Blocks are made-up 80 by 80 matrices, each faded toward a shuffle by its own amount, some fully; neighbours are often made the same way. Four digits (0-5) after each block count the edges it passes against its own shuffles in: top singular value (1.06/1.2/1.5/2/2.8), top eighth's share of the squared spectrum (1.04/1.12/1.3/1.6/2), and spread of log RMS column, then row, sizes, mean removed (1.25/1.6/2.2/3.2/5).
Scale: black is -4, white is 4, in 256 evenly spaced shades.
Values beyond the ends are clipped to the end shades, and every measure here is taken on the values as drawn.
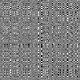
5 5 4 3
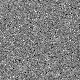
0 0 0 0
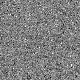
0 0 0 0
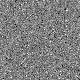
0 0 0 0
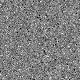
0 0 0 0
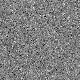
0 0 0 0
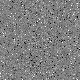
1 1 0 0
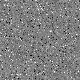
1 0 0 0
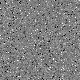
1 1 0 0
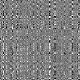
5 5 4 3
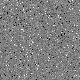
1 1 0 0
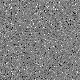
1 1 0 0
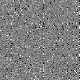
4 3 2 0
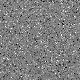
2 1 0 0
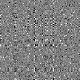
4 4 3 2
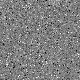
2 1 0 0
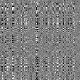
5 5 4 3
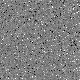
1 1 0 0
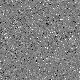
1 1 0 0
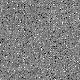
3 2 1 0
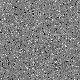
2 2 0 0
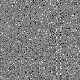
3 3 1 0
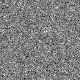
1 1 0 2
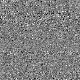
1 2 0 3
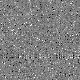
3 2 0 1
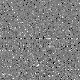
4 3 0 2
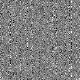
2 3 4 0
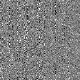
2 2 3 0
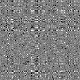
5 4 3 3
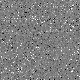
3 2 1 1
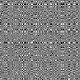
5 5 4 4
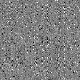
4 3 2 1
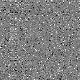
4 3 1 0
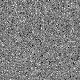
2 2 0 0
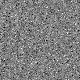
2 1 0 0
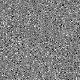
3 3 1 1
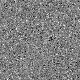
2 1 0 0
